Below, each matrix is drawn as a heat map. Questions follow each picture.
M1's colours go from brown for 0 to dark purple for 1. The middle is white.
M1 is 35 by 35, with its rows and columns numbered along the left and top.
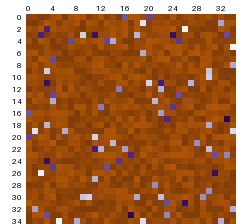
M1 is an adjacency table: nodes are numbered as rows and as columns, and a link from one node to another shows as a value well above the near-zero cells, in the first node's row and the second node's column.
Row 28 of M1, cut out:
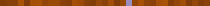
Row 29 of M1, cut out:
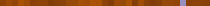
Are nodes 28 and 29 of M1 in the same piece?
no
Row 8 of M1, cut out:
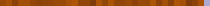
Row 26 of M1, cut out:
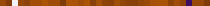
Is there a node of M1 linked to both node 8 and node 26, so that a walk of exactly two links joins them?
no
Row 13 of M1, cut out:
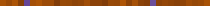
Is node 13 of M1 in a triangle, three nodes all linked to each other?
yes
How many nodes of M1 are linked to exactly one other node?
8
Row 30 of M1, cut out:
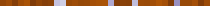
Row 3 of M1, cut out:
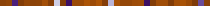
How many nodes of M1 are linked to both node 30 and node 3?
2
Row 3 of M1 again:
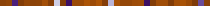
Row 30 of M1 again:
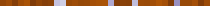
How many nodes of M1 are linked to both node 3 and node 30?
2
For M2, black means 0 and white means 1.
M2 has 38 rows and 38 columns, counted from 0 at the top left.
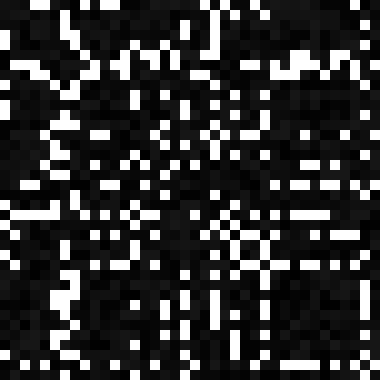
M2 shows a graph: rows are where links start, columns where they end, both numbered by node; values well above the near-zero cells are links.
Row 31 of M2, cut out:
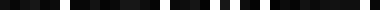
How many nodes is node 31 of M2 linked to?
6
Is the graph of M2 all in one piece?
yes
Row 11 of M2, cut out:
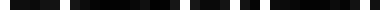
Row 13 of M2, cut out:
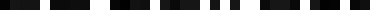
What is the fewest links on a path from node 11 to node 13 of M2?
3
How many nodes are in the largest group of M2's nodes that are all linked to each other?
3
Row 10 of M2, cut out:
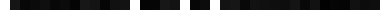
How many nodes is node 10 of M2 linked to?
4
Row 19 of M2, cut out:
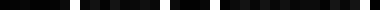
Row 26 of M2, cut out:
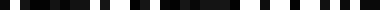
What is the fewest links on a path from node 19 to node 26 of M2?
3
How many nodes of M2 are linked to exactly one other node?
0
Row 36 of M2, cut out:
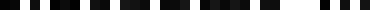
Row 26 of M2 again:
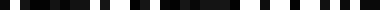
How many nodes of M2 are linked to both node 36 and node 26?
8
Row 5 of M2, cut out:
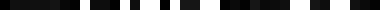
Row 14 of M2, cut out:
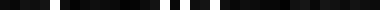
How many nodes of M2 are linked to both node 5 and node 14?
1
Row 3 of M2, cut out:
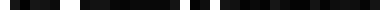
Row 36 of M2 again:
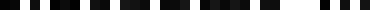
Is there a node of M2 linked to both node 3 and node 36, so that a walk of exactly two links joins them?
no
